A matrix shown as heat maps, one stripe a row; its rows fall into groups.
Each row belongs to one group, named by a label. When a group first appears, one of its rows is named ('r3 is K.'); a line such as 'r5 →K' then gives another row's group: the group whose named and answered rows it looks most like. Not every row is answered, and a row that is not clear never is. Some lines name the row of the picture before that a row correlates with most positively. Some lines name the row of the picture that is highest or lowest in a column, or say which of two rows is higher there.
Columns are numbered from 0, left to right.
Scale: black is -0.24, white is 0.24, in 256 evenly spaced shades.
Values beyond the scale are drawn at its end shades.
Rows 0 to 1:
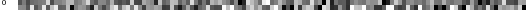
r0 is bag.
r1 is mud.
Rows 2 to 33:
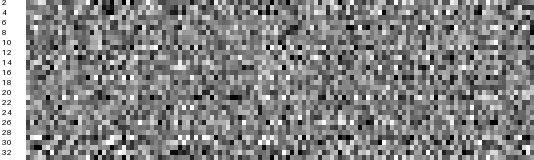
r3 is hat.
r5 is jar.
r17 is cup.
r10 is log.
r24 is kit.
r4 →hat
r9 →log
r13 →mud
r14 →jar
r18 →mud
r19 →bag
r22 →jar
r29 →jar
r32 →mud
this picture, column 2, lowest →31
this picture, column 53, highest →13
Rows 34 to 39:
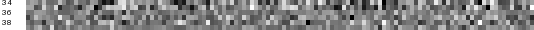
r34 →hat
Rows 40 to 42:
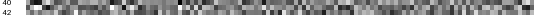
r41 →jar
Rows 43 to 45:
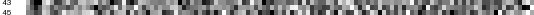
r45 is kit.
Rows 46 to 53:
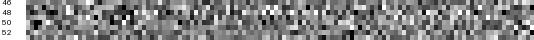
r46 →kit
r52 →hat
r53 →log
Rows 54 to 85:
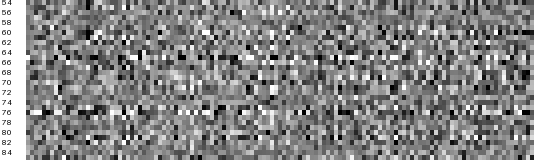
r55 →cup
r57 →jar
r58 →log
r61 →cup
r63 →bag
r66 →log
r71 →bag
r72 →bag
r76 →jar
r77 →cup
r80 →log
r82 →cup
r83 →bag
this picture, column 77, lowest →65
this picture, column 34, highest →65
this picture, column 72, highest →66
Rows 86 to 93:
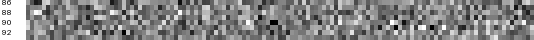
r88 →jar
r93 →log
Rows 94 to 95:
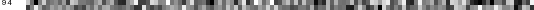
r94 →bag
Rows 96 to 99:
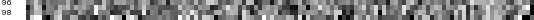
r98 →hat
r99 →jar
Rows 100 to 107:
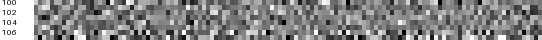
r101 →jar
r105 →jar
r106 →kit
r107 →log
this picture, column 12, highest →107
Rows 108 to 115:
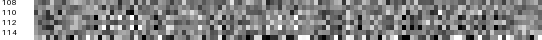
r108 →kit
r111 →cup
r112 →log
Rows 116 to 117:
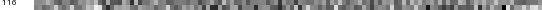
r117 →kit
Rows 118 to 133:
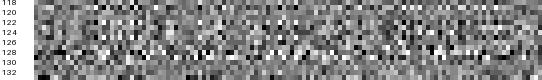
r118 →cup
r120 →kit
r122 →cup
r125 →cup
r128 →log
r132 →bag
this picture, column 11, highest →128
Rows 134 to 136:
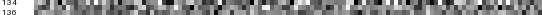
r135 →bag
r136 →hat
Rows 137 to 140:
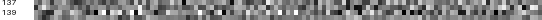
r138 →hat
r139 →cup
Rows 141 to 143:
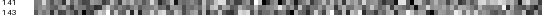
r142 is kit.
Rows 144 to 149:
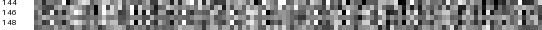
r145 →cup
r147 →hat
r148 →kit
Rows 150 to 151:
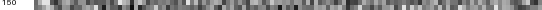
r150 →jar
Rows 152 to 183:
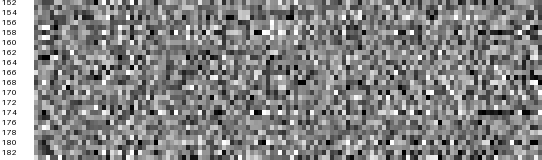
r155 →log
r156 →log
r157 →jar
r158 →bag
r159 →jar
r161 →hat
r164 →kit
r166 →mud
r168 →hat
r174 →bag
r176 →mud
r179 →cup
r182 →cup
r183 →mud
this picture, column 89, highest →180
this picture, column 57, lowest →180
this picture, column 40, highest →159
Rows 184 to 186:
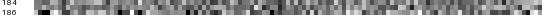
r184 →kit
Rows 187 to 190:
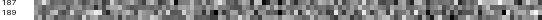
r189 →kit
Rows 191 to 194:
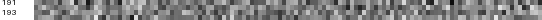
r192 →hat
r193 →kit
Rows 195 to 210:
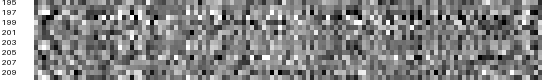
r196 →jar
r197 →jar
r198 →cup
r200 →bag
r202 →cup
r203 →jar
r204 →jar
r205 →log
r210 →jar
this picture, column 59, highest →197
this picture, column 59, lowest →209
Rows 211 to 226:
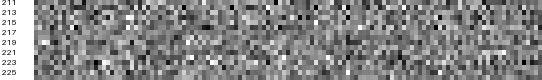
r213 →kit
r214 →mud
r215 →kit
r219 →jar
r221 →log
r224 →cup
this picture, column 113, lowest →212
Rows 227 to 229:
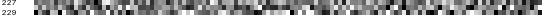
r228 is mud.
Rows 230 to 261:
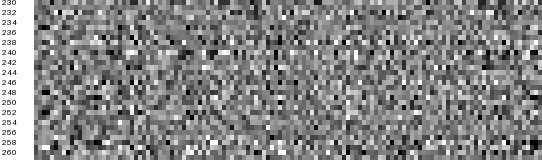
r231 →bag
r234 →mud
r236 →hat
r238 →kit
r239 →hat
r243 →log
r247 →kit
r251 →cup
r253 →bag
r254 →jar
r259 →jar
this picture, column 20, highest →238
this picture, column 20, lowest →241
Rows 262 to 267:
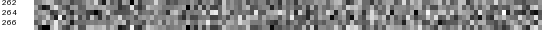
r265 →mud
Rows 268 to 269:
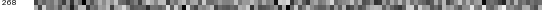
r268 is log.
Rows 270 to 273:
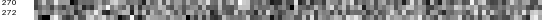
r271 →log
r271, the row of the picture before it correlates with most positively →268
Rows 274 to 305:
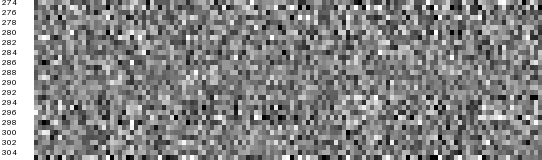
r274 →hat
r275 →mud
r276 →kit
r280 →mud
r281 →jar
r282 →hat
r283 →mud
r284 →bag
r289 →jar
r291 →kit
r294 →mud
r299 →cup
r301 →mud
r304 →mud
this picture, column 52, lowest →284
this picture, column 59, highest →281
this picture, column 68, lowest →275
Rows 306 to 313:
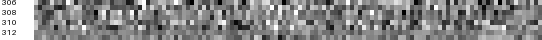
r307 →log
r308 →cup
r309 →cup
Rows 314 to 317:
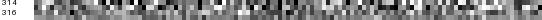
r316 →log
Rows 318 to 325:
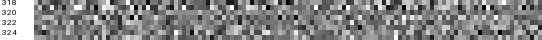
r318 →log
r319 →kit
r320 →cup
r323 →hat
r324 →bag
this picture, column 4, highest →319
